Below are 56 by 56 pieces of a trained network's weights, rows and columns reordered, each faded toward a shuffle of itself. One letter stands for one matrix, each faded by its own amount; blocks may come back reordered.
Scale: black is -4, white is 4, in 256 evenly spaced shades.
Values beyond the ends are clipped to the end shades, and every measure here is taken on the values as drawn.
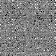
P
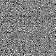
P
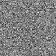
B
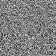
B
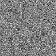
B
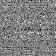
P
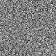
B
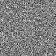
B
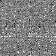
P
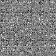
P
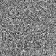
B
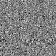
B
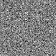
B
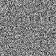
B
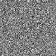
B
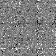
P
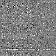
P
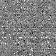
P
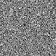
B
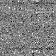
P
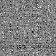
P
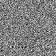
B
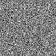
B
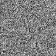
B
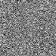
B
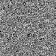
B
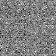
P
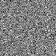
B
